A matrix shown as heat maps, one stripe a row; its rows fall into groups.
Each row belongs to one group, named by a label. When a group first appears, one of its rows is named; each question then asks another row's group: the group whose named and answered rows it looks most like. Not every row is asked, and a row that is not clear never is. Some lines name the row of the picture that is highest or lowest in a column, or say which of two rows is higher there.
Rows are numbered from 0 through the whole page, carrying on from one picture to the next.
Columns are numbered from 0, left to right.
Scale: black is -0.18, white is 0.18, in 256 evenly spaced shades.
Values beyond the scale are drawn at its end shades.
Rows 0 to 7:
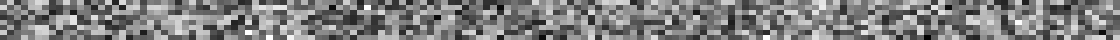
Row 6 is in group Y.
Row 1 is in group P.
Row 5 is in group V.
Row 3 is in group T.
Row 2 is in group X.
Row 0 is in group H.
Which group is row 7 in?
X
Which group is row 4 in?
T
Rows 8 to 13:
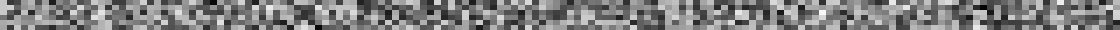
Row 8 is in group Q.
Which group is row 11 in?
Y
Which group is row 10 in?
Y
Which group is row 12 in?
H
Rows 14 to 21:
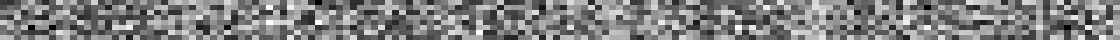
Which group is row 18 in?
P
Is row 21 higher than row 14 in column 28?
No
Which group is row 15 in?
X
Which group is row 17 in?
T
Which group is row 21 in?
H
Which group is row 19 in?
X
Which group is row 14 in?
T
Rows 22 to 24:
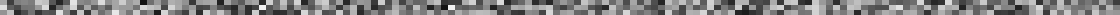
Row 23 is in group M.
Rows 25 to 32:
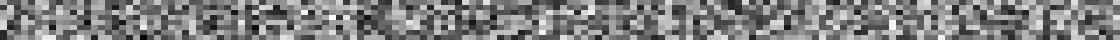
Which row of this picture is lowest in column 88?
25
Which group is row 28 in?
M
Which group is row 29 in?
Q
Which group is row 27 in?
H
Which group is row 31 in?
V
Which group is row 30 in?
M
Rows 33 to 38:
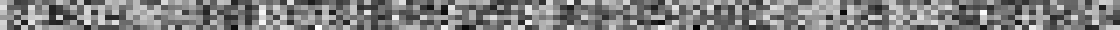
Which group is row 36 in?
V
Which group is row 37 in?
Q
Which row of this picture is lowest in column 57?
35
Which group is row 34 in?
Q
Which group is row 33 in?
H
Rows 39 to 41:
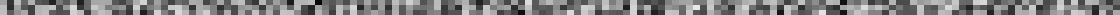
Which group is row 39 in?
Q
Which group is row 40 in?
Y
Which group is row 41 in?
Y
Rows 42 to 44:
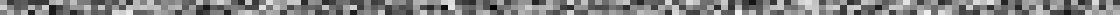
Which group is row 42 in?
T
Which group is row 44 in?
X
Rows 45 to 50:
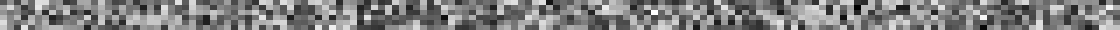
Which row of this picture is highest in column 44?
45
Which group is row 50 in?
M
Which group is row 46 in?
H
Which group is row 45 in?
V
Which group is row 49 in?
P
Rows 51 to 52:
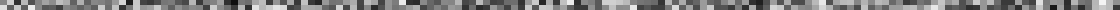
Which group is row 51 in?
H
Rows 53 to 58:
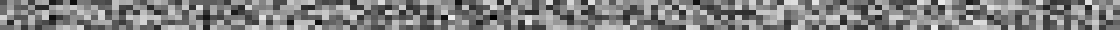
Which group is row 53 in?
X
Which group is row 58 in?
T
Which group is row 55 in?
V
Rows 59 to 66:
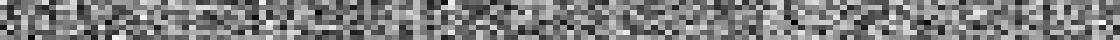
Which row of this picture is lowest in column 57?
64
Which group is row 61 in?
Q
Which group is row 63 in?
X
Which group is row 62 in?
M
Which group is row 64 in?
V
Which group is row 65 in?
T
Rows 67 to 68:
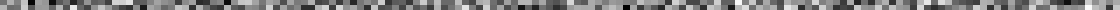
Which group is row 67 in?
X
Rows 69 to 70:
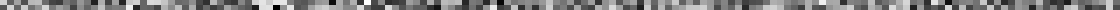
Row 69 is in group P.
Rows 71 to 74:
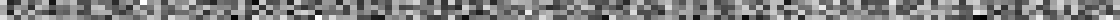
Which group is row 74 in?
M
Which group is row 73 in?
Q
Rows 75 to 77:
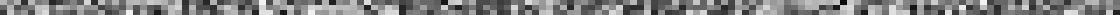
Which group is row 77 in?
V
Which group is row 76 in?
V
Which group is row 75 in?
P
